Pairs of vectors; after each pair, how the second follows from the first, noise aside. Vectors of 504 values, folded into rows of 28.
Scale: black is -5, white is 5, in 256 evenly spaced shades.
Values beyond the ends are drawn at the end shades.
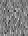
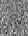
shuffled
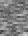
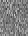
shuffled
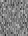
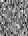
scaled up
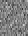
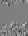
partly zeroed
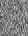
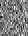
scaled up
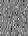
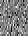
scaled up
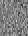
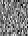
scaled up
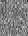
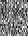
scaled up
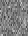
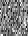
scaled up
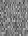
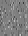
partly zeroed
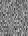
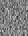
shuffled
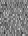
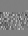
partly zeroed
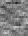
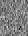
shuffled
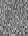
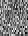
scaled up
